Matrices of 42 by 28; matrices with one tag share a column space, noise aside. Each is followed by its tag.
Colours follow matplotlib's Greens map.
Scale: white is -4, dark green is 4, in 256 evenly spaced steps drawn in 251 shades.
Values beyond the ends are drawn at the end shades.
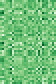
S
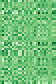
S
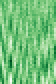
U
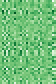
S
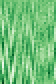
U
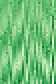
U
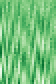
U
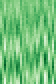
U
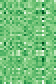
S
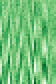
U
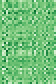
S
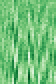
U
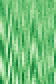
U
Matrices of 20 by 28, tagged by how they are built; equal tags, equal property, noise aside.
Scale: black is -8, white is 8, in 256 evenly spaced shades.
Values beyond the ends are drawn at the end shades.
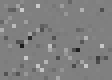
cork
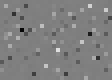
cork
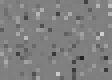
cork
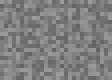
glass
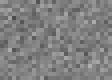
glass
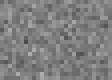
glass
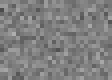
glass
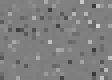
cork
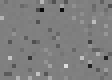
cork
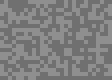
glass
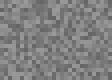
glass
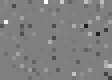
cork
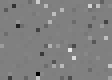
cork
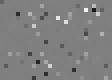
cork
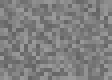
glass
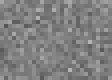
glass
